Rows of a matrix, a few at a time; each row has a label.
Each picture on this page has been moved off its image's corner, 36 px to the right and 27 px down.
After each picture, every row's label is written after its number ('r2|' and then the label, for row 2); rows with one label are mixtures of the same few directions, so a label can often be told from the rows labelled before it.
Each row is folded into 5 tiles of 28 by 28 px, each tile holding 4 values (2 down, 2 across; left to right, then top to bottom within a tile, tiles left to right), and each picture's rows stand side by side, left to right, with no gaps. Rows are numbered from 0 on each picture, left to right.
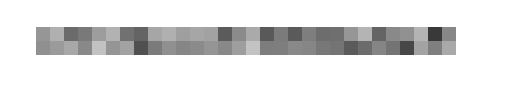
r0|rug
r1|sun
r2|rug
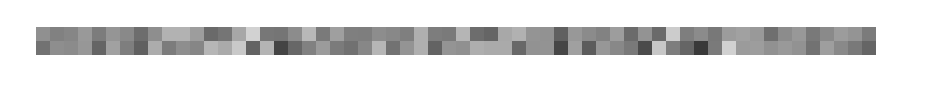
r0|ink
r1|rug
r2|ink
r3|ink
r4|rug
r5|ink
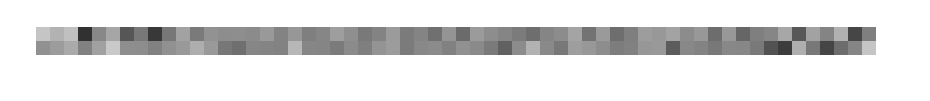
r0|sun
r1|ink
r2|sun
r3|rug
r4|rug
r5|rug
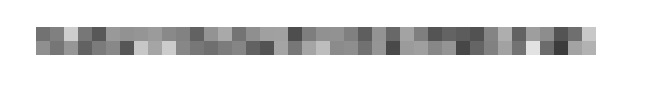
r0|ink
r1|rug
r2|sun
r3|ink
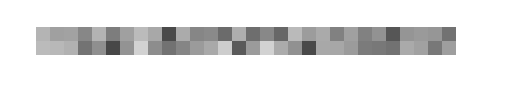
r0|ink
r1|rug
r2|sun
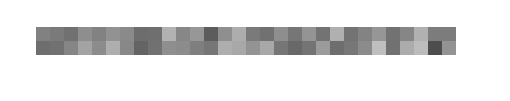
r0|ink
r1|ink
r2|ink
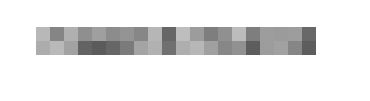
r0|ink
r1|ink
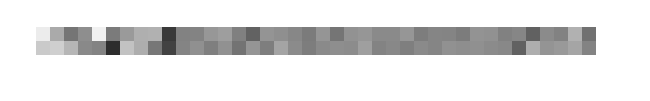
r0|ink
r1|rug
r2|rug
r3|rug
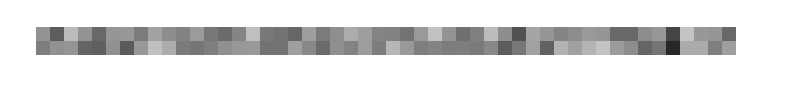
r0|ink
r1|sun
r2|sun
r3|ink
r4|sun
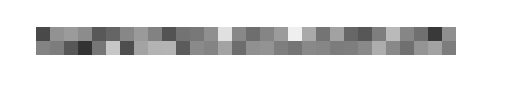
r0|rug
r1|sun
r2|sun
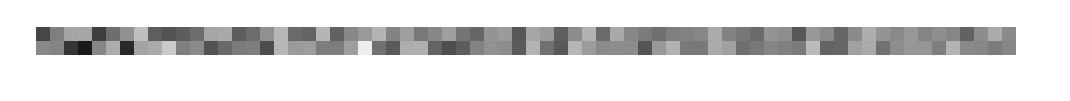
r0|rug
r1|rug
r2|rug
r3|ink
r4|rug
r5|ink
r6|sun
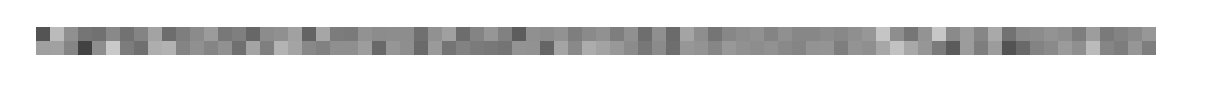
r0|rug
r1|rug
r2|ink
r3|ink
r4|sun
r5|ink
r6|ink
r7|sun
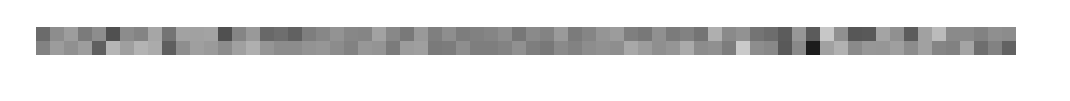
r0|rug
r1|sun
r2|ink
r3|rug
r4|rug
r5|sun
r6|ink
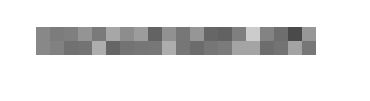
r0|rug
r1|sun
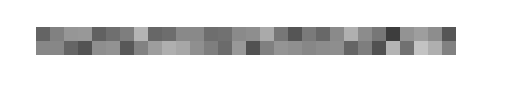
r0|rug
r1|sun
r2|rug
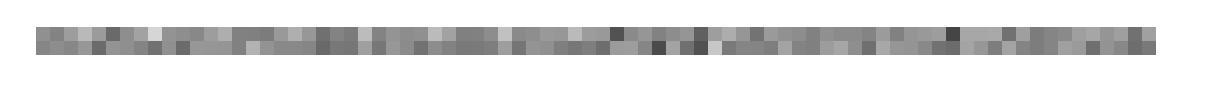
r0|sun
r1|sun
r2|sun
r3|sun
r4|ink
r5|rug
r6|sun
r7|rug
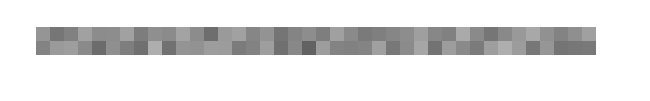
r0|ink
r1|ink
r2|ink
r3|rug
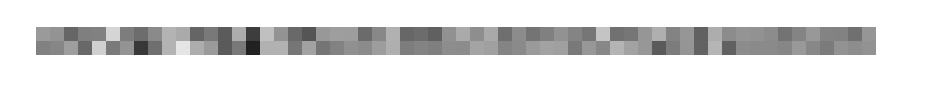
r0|rug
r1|sun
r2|sun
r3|sun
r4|ink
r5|sun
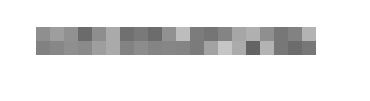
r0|sun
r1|rug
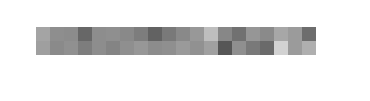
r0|sun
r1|ink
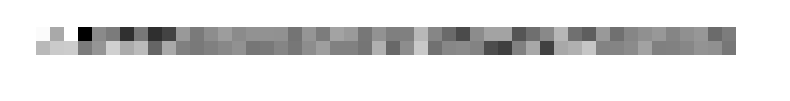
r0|sun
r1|rug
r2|ink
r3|rug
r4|rug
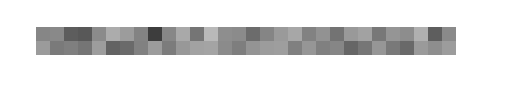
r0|sun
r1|sun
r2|rug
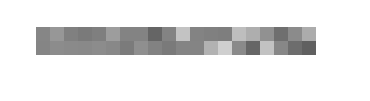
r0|sun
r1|rug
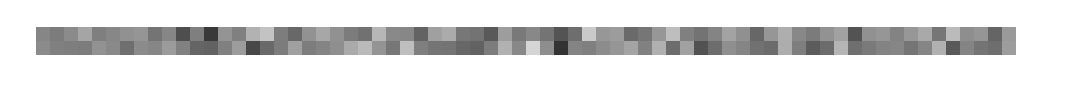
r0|rug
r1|sun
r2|rug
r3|ink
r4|rug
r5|rug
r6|rug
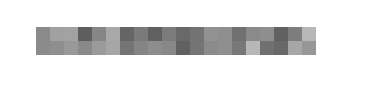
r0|sun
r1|ink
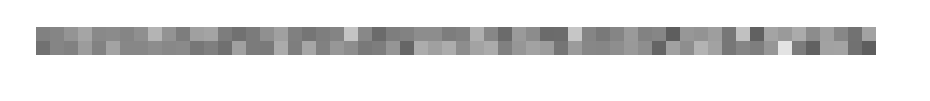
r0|sun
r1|ink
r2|ink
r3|rug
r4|rug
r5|rug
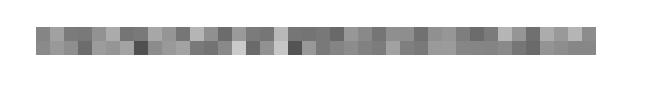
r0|rug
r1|ink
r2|ink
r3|sun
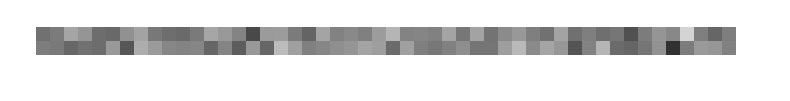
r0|rug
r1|rug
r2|rug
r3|ink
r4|sun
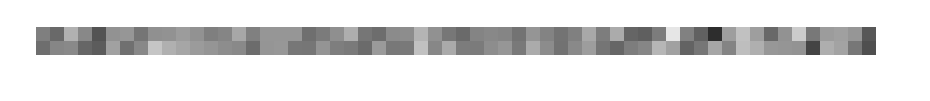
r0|ink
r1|ink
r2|ink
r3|ink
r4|sun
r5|ink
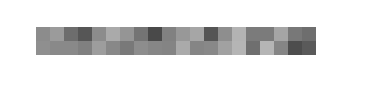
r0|sun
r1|ink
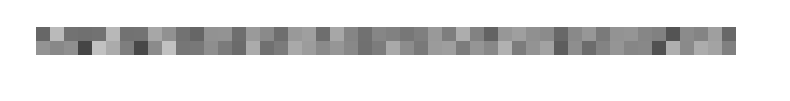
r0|rug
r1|ink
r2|rug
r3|ink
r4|rug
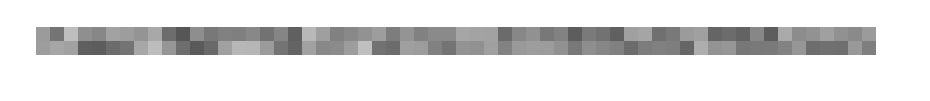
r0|ink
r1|ink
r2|rug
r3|sun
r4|rug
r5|sun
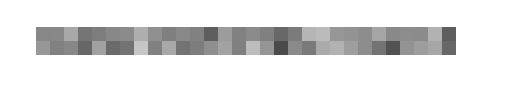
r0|ink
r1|ink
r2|ink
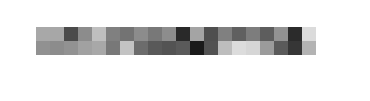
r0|ink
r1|ink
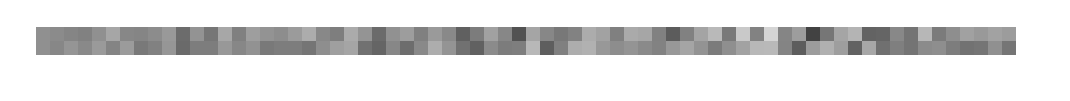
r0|rug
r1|sun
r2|ink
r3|ink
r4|sun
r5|sun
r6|sun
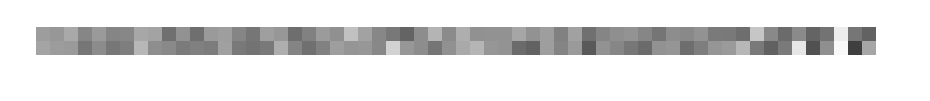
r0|ink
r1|rug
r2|sun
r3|ink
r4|rug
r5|ink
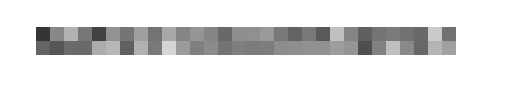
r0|ink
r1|sun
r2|rug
